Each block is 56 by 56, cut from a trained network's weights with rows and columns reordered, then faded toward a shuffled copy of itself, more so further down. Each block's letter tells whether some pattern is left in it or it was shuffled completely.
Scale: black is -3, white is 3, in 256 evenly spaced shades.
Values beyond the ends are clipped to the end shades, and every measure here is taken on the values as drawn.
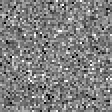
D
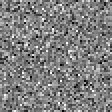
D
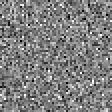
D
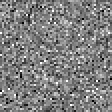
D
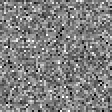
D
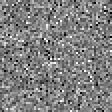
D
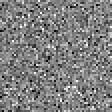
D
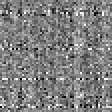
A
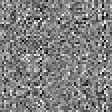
A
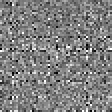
A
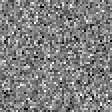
D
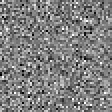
A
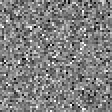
D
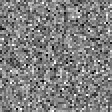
D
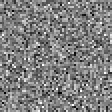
D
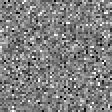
D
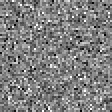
D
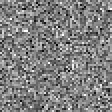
D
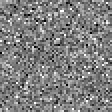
D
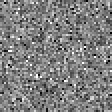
D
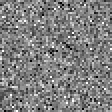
D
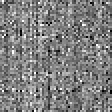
A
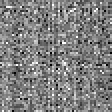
A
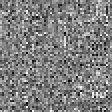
A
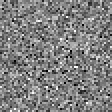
D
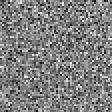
D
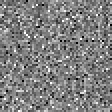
D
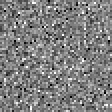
D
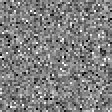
D
